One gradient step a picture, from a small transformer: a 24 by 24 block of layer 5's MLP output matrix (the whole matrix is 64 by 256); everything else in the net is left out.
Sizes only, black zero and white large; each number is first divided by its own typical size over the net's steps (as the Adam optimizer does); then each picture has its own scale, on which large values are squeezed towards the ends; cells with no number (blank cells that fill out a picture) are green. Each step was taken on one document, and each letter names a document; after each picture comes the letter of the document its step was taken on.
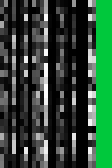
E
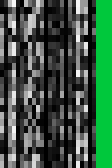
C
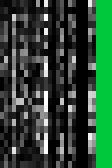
E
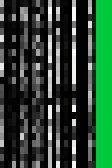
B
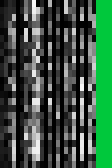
B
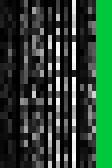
B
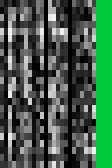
C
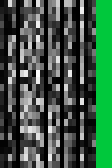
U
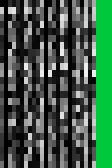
C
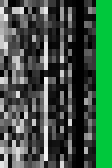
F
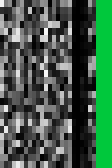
F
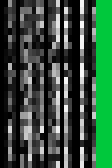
U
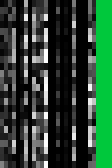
E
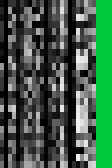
C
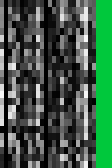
C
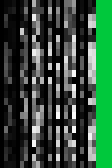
B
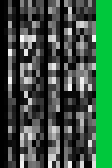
U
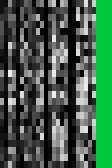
C
